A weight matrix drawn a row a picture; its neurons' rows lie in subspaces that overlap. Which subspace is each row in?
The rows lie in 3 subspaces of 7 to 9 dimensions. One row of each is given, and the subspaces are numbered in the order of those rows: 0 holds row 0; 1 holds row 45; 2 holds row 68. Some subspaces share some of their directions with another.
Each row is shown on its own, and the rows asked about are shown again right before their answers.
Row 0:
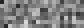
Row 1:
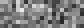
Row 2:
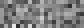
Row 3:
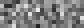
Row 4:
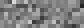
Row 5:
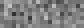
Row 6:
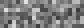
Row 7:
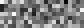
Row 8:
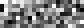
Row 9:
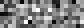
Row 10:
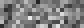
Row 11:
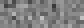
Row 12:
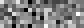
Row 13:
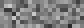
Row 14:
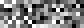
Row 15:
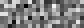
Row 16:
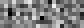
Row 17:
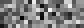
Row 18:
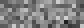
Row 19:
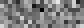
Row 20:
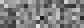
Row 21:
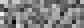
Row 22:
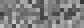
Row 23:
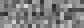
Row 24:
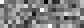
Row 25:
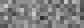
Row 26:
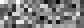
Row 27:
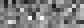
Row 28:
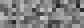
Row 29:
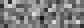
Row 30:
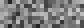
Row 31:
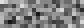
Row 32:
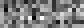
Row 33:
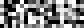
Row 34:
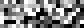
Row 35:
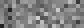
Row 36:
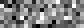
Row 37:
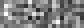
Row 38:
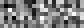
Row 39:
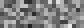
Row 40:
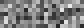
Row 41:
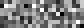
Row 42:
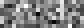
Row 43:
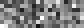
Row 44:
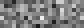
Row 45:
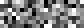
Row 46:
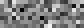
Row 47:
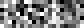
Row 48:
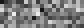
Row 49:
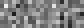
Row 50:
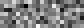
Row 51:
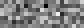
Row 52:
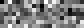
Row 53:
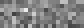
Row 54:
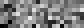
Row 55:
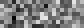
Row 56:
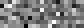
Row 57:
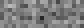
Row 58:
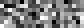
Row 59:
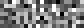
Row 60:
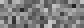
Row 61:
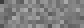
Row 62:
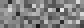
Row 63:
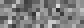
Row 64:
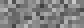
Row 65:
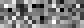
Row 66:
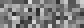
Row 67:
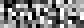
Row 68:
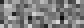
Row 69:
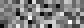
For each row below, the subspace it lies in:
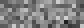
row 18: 0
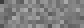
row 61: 2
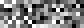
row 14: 0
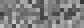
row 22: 0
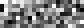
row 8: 1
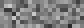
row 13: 1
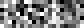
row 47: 2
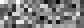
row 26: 2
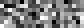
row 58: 2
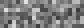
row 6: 1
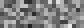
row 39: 1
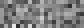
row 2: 0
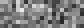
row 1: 2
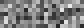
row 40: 2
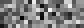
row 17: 2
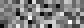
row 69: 2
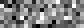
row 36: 0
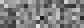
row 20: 2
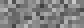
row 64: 2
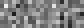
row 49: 0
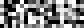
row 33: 2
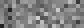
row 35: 2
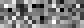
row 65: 0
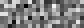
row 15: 0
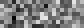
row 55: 0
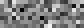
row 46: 1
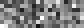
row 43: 2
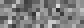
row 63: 1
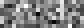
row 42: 1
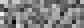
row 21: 1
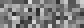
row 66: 0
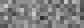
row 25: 2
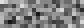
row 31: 1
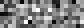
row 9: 2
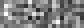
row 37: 2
